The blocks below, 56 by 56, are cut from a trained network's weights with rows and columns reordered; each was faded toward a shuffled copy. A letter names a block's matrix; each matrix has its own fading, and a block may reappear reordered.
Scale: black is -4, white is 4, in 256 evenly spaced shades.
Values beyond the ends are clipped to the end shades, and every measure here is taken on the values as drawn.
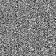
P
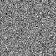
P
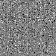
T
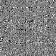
T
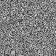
P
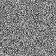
P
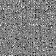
T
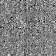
T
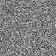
P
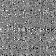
T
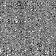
T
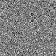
P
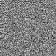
P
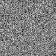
P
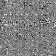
T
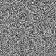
P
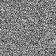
P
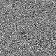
P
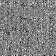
T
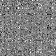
T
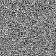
P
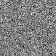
P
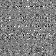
T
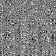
T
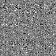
T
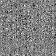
T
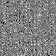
T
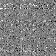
T
